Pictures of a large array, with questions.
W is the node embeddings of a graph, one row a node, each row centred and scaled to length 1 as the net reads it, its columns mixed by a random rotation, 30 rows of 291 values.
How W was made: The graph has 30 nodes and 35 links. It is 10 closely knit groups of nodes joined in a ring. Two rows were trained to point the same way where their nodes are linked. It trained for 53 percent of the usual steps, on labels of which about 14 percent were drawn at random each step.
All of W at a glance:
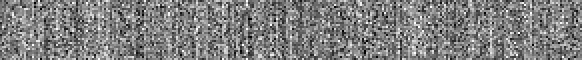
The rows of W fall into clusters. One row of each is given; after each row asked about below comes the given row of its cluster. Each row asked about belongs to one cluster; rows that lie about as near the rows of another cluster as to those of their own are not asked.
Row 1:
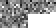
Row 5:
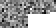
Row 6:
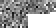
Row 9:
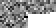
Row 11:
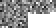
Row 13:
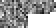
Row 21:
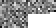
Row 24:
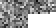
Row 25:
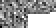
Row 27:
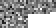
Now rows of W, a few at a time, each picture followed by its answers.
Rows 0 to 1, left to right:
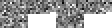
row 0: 21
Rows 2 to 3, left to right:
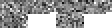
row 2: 25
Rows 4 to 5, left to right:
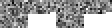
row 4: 13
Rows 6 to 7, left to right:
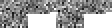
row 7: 6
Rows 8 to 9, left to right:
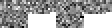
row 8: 11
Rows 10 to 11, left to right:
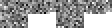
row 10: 6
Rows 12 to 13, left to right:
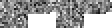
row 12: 24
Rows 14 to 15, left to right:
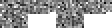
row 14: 25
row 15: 1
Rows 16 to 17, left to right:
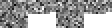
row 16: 9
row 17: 11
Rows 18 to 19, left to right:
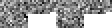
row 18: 9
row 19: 5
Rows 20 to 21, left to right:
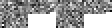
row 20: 24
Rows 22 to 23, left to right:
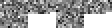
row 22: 13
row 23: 27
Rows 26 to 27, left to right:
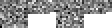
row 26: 27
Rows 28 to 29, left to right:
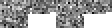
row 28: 5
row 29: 21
